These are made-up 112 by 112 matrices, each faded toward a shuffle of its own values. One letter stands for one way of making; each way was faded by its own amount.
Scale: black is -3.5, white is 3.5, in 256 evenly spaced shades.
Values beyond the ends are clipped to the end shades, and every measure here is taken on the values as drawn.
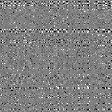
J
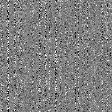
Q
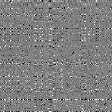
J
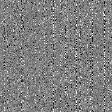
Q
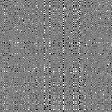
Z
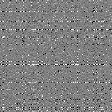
J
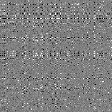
J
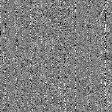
Q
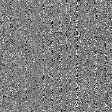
Q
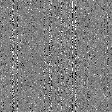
Q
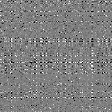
J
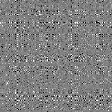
J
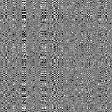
Z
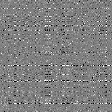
J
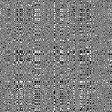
Z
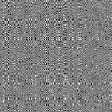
Z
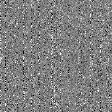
Q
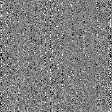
Q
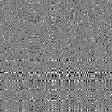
J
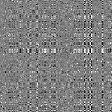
Z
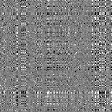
Z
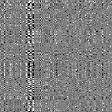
Z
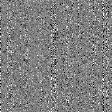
Q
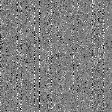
Q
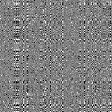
Z
